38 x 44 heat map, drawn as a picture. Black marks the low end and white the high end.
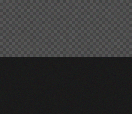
It is made of 2 by 1 panels. Panel 1,1: low, checkered, faint in contrast. Panel 2,1: very low, flat.
